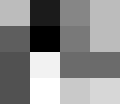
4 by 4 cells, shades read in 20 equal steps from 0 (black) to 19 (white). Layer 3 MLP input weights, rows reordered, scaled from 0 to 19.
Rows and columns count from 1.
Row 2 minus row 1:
-7 -2 -1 0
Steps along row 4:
up down up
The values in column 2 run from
0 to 19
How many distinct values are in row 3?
3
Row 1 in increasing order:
2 10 14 14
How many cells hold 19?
1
